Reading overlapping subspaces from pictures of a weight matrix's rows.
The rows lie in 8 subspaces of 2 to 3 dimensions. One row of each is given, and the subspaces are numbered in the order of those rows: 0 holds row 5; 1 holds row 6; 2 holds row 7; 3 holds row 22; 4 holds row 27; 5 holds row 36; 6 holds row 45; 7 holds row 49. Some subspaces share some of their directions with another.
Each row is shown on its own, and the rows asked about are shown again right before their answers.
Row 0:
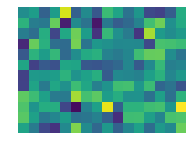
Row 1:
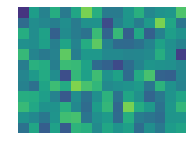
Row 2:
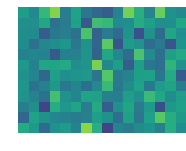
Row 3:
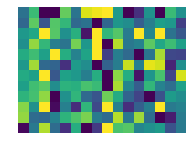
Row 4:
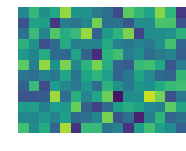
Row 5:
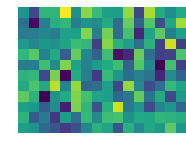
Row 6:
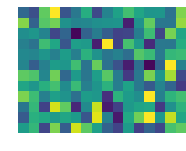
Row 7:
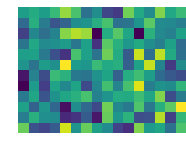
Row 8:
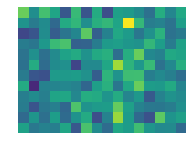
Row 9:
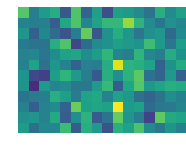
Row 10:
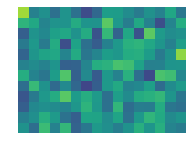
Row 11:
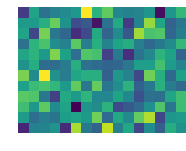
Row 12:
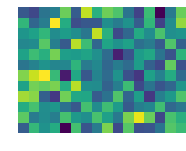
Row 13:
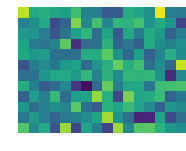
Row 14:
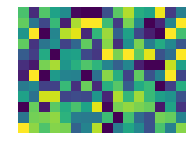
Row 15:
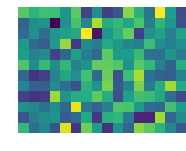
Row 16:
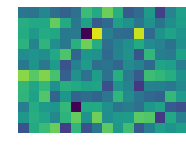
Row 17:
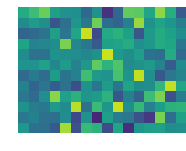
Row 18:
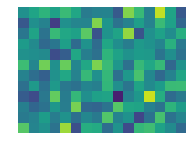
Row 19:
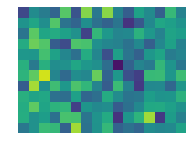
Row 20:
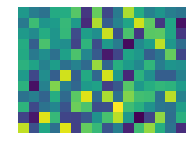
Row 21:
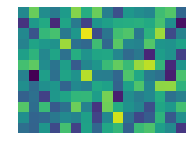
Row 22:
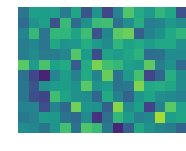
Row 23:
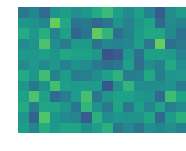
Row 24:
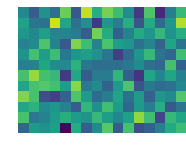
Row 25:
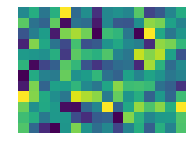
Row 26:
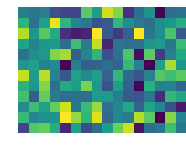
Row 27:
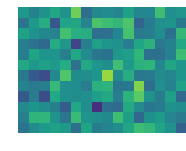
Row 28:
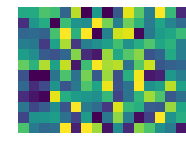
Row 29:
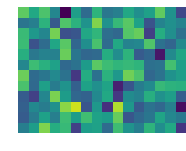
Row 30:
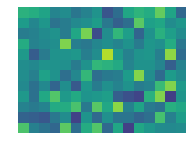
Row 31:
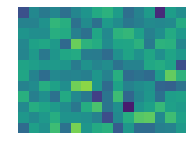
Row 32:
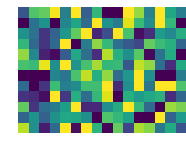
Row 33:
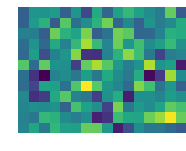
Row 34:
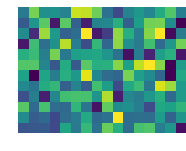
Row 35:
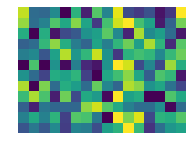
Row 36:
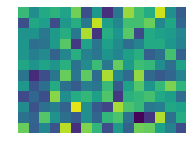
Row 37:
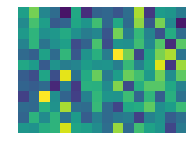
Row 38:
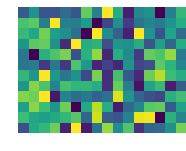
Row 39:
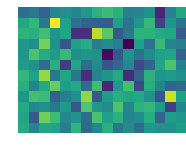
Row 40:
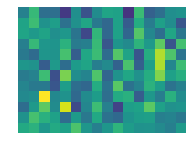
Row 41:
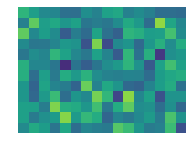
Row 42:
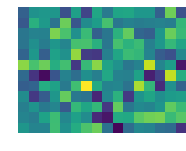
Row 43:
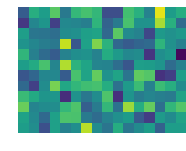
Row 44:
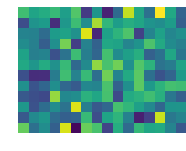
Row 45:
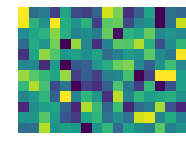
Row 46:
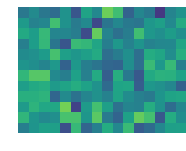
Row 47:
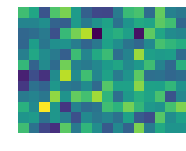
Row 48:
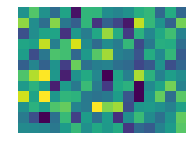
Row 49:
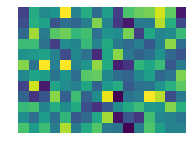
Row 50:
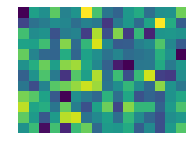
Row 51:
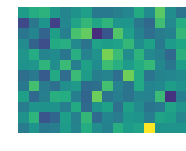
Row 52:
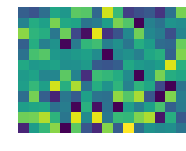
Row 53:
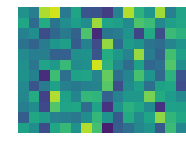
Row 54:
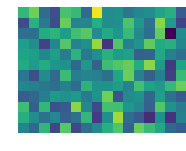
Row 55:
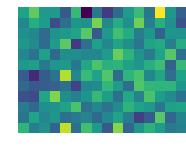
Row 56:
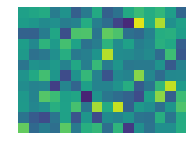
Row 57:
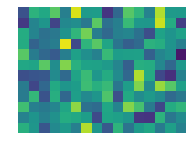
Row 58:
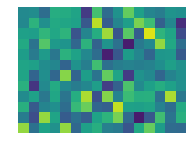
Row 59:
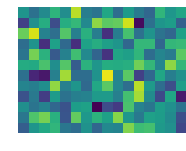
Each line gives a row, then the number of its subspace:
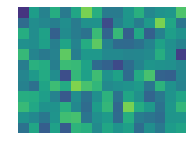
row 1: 6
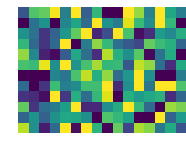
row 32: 6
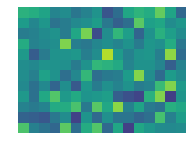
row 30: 4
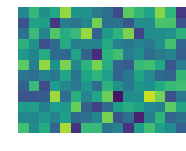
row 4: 7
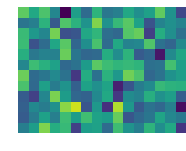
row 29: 2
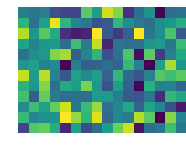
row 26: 2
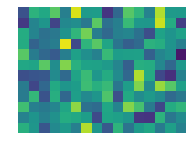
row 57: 6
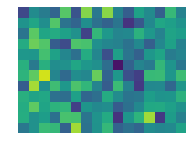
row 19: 7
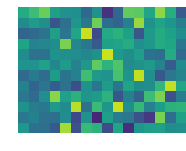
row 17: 4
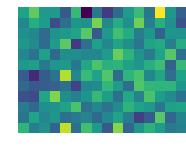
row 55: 0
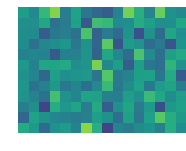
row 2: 1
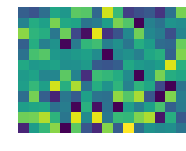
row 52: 4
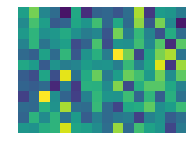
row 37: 0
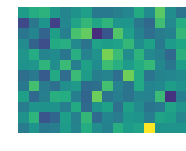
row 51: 5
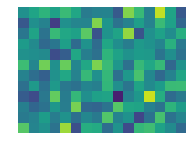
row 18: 7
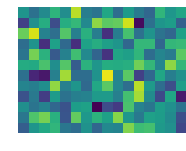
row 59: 4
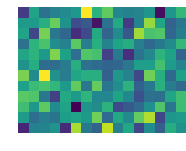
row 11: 1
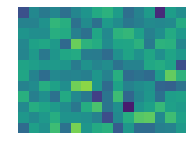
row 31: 3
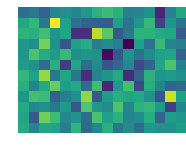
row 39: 5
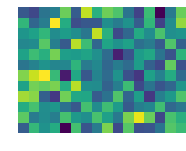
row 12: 0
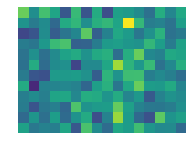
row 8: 7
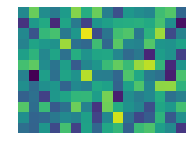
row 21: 1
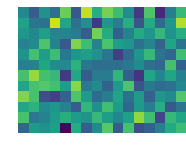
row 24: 0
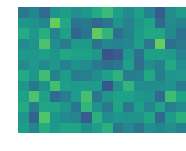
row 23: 5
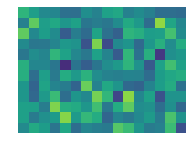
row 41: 2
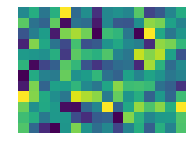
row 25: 2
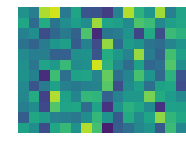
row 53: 1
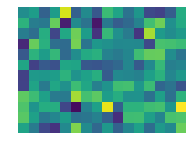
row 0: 2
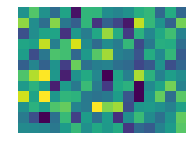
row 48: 4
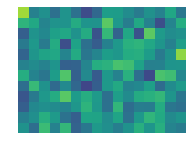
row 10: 6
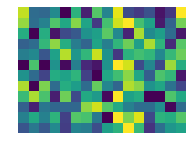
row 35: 7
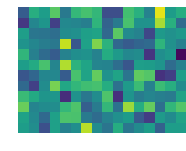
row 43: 6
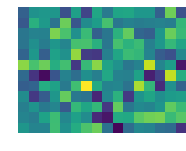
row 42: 3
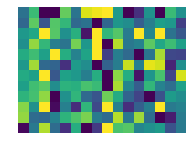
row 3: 1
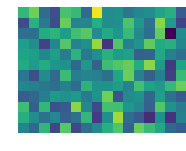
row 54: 1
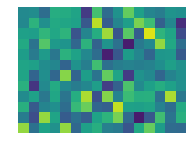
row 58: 5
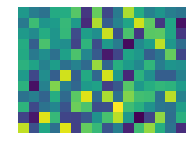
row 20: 5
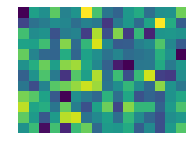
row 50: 6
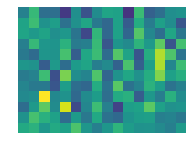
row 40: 0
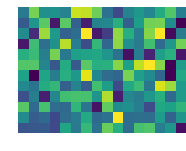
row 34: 1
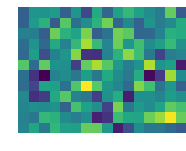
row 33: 3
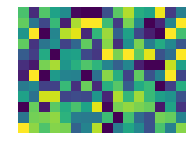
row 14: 1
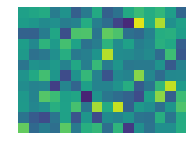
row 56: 4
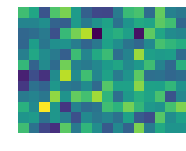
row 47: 2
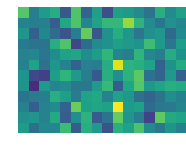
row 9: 7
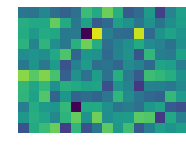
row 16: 2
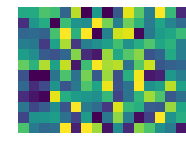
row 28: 3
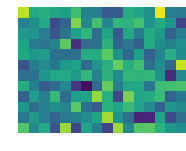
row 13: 3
